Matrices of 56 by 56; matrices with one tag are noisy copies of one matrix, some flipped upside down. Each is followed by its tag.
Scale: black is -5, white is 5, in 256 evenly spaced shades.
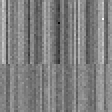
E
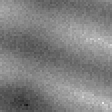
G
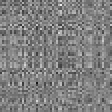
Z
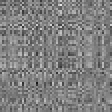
Z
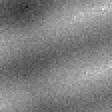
G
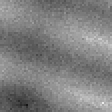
G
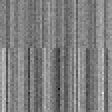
E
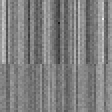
E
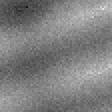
G
